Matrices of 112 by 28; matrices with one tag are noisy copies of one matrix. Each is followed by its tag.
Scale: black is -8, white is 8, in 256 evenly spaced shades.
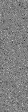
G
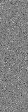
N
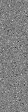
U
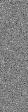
N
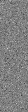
N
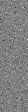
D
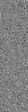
G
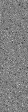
G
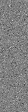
U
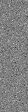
U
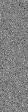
G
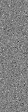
U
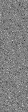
G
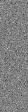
N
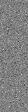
U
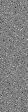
D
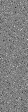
D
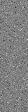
D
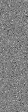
U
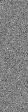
N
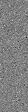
U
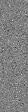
U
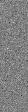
N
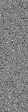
G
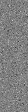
U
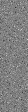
D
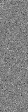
N
